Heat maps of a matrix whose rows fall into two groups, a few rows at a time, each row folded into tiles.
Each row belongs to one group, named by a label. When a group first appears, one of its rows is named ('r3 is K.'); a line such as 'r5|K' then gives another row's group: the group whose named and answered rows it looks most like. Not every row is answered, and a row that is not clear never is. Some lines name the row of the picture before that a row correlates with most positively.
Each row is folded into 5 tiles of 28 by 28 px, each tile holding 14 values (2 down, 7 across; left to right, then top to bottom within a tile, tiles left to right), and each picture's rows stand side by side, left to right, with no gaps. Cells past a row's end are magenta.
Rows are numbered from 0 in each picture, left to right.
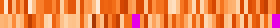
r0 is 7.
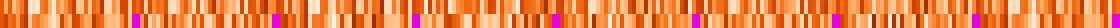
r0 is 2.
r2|2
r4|2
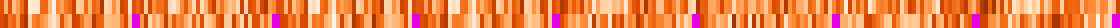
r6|7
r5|2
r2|2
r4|2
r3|2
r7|2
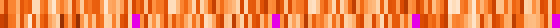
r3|2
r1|7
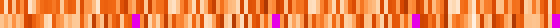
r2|7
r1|7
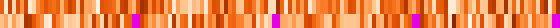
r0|7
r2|7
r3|2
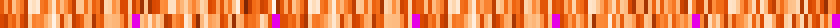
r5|7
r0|2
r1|7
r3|2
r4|2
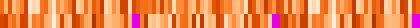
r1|7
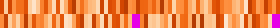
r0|7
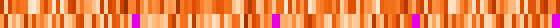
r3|7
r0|7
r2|7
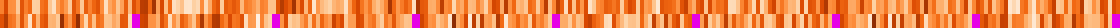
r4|7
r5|7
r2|7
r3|2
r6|2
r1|2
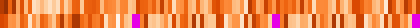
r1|7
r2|7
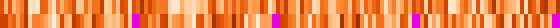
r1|2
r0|2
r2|2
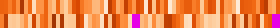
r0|7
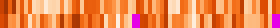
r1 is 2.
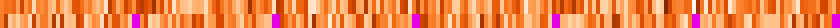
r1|7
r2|2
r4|7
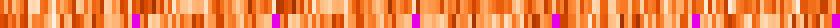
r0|2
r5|7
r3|7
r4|2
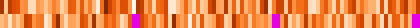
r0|7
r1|2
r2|7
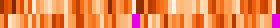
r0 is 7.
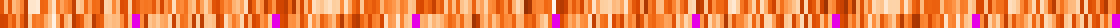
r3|7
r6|2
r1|7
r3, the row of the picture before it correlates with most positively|0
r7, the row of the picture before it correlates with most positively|1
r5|7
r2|2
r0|2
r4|2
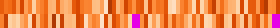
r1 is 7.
